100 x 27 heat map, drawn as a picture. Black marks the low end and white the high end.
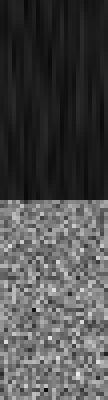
The table splits into 2 rows of 1 panel. Panel 1,1: very low, streaked downward, faint in contrast. Panel 2,1: middling, fine-grained, strong in contrast.
